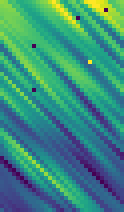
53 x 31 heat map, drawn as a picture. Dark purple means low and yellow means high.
Lone odd cells: 5, 1 higher and 4 lower than their neighbours. Grain: diagonal, down to the right. Ninth with the lowest average: bottom right. Slope: up to the top.
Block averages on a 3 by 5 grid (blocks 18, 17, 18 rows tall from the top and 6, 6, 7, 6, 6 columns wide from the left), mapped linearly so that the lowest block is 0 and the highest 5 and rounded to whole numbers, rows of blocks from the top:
55544 | 33332 | 12210
